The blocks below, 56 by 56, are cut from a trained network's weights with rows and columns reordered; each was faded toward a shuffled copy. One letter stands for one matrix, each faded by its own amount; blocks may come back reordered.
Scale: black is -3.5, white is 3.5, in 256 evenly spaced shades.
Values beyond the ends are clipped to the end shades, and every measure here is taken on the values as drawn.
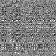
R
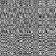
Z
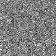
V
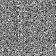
V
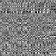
Z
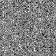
V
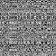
R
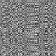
Z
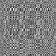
Z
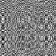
Z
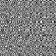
Z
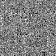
V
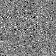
V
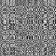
Z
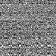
R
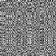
Z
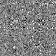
V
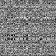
R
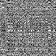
R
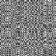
Z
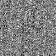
V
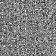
V
